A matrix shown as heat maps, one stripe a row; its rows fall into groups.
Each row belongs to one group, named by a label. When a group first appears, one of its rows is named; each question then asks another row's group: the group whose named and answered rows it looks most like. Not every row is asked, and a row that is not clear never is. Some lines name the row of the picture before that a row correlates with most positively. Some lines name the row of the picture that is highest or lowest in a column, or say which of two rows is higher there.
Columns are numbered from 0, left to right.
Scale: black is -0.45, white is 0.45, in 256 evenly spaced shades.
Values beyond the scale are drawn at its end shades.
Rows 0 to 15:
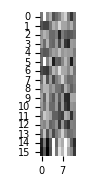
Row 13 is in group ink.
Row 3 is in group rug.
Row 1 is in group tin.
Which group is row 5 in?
ink
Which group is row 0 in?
ink
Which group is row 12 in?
rug
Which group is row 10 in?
rug
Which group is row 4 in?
tin
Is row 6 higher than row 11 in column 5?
Yes
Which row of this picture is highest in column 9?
14
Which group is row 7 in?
ink
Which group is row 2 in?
rug
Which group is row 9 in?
rug
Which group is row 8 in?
ink
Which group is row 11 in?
ink
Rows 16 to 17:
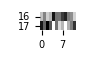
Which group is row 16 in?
rug
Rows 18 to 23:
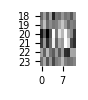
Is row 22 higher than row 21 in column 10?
Yes
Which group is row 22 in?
rug
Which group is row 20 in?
tin
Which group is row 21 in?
tin
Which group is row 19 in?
ink
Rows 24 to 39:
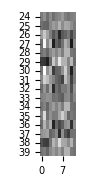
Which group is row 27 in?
ink
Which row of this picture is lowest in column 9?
37
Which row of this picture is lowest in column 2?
29
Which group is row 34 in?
tin
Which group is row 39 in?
tin
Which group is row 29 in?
tin
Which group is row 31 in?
ink
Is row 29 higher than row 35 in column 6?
Yes
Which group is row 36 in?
ink
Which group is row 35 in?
ink
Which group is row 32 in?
ink
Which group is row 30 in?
ink
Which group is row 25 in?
tin
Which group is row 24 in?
ink
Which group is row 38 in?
tin
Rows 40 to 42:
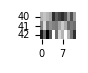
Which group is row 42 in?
tin
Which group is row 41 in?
ink
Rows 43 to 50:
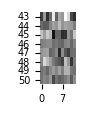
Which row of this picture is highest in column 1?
48
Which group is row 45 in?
rug
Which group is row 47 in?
rug
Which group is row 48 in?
ink
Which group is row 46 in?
ink
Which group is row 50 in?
ink
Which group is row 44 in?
tin
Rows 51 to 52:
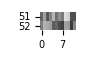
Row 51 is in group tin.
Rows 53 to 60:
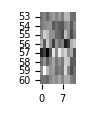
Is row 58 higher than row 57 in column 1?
Yes
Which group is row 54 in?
ink
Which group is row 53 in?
tin
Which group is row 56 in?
rug
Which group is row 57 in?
tin
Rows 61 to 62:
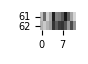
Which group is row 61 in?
rug
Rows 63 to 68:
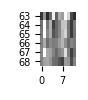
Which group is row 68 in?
ink
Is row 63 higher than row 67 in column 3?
No
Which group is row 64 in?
ink
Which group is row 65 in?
ink
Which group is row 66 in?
ink
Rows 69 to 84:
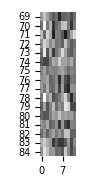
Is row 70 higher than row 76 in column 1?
Yes
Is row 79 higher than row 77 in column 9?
Yes
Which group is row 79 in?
tin
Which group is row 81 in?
rug
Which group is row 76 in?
rug
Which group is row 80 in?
tin
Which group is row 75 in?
ink
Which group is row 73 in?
ink
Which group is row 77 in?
rug
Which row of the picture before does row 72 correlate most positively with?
67
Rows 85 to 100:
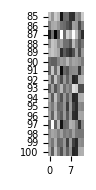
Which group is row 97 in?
ink
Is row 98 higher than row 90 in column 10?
No
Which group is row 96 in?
rug
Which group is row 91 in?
ink
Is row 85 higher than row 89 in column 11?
Yes
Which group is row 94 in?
rug
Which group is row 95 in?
rug
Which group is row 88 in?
ink
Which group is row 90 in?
tin
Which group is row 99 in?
rug
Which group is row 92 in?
rug
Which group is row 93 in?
tin
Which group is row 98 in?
ink
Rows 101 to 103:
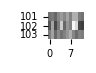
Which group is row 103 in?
ink
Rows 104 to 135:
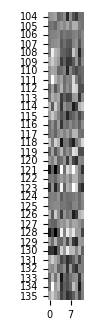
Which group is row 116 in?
ink
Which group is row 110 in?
rug
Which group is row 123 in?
tin
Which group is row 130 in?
tin
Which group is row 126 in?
rug
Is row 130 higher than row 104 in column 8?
Yes
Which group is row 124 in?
ink
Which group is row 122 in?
tin
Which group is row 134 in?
ink
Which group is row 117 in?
tin
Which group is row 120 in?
rug
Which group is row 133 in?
ink
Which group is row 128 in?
tin
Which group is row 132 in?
rug
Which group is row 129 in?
rug
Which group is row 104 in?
rug
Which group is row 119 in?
tin
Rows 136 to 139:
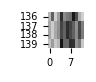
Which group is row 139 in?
rug
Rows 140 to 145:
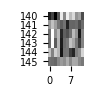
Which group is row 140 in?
tin
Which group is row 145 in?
tin
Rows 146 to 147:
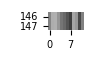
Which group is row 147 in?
ink
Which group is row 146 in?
ink
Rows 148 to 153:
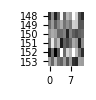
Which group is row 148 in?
tin
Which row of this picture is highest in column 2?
153
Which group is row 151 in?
ink
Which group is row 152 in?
tin
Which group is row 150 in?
rug
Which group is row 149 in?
tin
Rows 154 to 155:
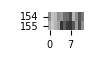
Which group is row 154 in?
ink
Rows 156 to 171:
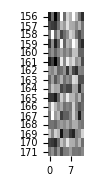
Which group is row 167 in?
ink
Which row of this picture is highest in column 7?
158
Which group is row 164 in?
ink
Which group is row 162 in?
rug
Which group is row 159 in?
tin
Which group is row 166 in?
ink
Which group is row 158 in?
ink
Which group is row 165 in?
tin
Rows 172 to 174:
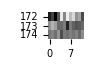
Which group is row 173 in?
rug
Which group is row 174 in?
ink
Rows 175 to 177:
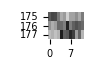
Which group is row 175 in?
tin
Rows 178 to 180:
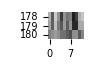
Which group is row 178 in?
rug
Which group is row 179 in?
rug
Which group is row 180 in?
ink
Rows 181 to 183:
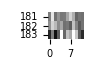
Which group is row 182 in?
ink
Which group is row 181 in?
ink
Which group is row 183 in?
tin
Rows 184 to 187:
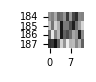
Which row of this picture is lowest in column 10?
186
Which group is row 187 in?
tin
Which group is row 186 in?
ink
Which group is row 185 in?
rug
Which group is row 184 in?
rug
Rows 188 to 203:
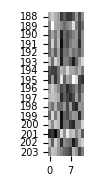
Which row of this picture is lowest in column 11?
195
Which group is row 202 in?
rug
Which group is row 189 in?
ink
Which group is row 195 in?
tin
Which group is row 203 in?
ink
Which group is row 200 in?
rug
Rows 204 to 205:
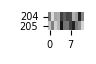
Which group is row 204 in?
ink
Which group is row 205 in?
rug
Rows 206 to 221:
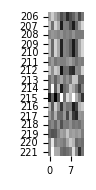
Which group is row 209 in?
rug
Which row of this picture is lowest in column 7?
212
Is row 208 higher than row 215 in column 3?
Yes
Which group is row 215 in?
tin
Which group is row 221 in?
ink
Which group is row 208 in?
ink
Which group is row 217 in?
rug
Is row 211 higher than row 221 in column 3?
No
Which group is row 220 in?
ink
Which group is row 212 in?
rug
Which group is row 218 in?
ink
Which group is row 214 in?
ink
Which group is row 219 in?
tin
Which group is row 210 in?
rug
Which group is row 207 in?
rug
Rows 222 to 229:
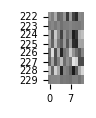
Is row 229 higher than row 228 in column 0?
No
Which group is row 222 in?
rug
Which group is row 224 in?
rug
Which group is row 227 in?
tin
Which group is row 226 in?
ink
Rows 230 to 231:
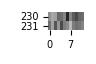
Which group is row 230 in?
rug
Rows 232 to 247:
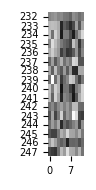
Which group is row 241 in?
rug
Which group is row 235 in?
ink
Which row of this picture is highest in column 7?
239
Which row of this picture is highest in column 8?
243
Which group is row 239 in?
ink
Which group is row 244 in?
ink
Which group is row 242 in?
tin
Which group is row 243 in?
tin
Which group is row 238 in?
rug
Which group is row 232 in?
ink
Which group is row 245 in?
tin
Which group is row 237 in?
tin
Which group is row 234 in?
rug
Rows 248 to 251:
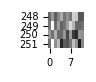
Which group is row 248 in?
tin
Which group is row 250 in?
rug
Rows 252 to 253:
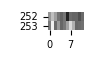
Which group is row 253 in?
ink
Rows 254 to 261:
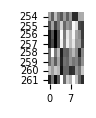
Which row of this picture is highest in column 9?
255
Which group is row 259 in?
ink
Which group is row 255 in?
tin
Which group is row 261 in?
tin
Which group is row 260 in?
rug
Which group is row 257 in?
tin
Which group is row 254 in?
rug
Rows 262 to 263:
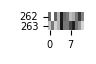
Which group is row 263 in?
rug
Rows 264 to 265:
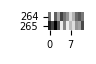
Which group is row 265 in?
tin
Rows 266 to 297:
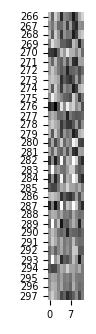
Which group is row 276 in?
tin
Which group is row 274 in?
rug
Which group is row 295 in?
ink
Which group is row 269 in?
ink
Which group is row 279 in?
rug
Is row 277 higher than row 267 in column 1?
Yes
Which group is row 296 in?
ink
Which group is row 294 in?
tin
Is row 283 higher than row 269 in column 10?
Yes
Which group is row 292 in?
tin
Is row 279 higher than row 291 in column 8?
No
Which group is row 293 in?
ink
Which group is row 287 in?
tin
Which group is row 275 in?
ink
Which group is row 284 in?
tin
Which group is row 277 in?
rug
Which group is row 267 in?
rug
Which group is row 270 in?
tin
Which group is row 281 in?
rug
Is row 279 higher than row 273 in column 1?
No
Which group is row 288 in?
ink
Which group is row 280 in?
tin
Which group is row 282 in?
tin
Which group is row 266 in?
rug
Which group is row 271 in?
rug
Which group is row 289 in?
ink
